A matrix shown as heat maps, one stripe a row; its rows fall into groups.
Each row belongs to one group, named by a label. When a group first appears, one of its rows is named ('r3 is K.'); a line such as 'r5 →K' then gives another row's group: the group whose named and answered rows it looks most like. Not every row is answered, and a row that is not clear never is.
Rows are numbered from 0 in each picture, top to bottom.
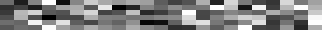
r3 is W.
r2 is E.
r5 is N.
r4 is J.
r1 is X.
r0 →N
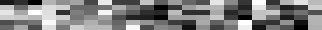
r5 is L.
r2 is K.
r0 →X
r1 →J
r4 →N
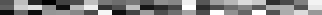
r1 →E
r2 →X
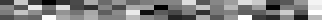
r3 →N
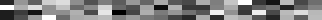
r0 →N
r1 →K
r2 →X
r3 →N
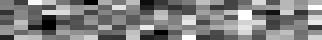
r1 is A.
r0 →J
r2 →N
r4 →W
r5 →W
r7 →E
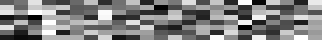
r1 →J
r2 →K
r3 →X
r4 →L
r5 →J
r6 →N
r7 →X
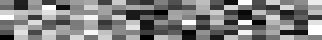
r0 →A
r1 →N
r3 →K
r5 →E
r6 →L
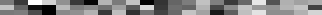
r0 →J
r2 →A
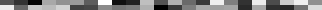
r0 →X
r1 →J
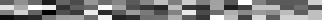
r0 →W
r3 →X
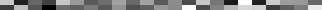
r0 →A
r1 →W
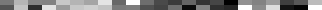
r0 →L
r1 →L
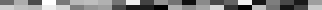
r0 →L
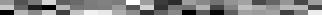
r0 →N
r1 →A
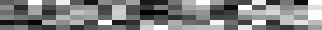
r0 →J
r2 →A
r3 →A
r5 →W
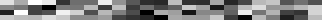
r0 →K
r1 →A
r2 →L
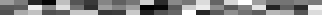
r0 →W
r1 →J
